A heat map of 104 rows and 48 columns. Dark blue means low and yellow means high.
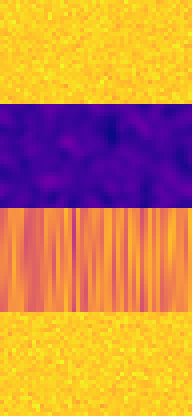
The table splits into 4 rows of 1 panel. Panel 1,1: very high, fine-grained, faint in contrast. Panel 2,1: very low, blotchy, faint in contrast. Panel 3,1: high, streaked downward. Panel 4,1: very high, fine-grained, faint in contrast.
